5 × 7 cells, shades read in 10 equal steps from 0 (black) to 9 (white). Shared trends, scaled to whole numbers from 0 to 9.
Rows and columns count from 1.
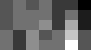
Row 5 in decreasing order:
9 5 4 4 4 3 2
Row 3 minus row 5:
-1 2 -1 1 -2 -3 -2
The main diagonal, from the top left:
3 4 4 3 4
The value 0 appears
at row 1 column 7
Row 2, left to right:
3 4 4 4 2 4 1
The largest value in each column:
4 4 5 5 4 9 3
